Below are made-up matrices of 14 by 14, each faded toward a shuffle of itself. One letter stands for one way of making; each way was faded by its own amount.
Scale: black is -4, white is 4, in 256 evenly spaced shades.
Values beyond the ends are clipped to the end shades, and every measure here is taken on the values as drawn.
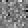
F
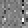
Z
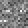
F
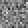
F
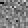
F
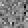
F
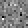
F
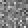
F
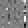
Z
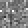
F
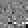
Z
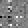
Z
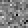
F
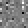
Z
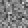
F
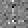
Z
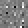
Z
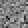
F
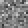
F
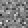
F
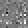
Z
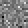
F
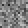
F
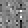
Z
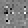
Z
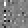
Z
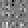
Z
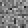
F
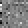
Z
